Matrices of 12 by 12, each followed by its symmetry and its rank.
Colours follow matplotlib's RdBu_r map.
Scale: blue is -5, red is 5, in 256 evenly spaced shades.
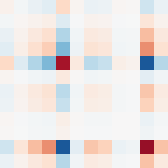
symmetric, rank one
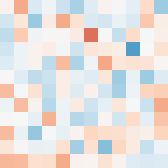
neither, full rank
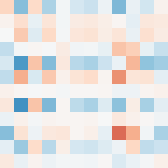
neither, rank two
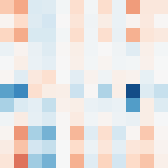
neither, rank two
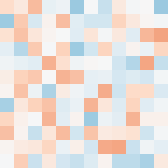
neither, full rank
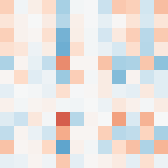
neither, rank two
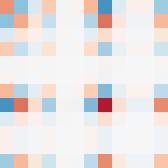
symmetric, rank one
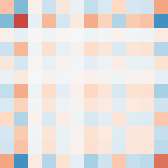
symmetric, rank one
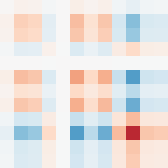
symmetric, rank one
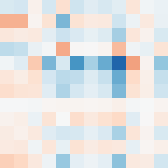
neither, rank two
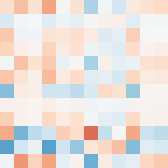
neither, rank two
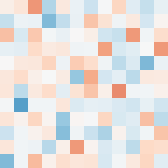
neither, full rank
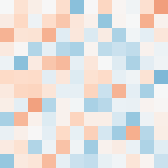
neither, full rank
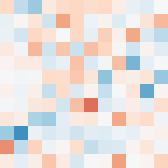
neither, full rank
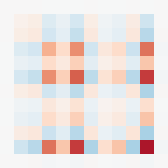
symmetric, rank one
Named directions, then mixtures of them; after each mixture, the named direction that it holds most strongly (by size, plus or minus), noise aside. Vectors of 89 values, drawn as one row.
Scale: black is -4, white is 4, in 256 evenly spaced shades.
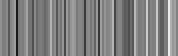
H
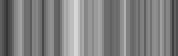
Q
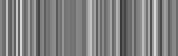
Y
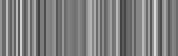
Y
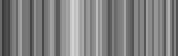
Q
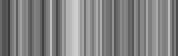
Q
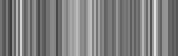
Y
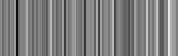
H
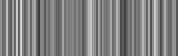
Y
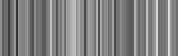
H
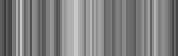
Q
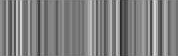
Y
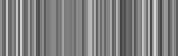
Y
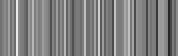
H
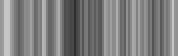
Q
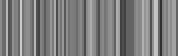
Y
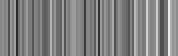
H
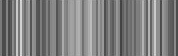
Y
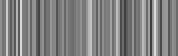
Y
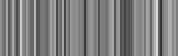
H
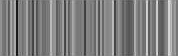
H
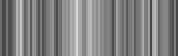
Q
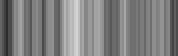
Q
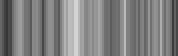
Q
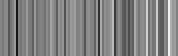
H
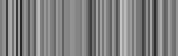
Y
